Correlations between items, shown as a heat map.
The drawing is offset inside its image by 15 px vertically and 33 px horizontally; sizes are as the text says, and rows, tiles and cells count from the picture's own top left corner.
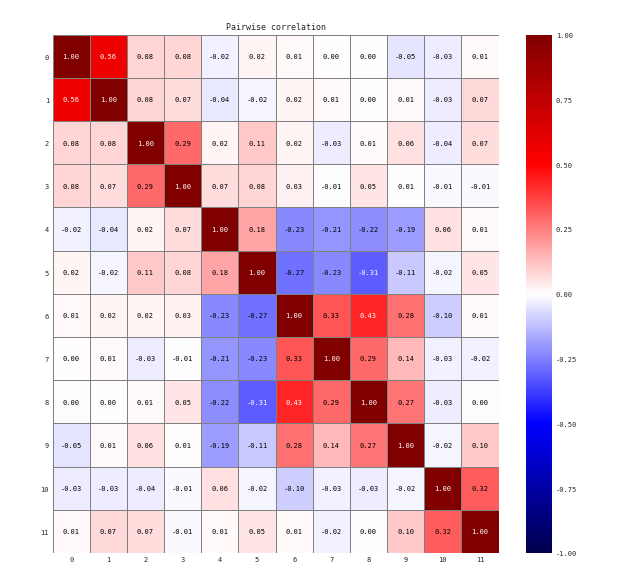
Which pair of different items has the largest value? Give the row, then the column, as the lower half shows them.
1, 0
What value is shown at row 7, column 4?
-0.21
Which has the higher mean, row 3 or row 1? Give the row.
1
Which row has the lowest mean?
4
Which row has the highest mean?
1
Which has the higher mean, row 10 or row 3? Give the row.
3
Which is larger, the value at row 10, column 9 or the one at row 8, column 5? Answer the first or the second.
the first
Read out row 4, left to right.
-0.02 -0.04 0.02 0.07 1.00 0.18 -0.23 -0.21 -0.22 -0.19 0.06 0.01
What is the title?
Pairwise correlation
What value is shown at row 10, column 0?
-0.03
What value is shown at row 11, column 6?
0.01
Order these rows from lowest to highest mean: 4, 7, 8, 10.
4, 10, 7, 8
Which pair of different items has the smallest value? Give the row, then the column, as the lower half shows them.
8, 5
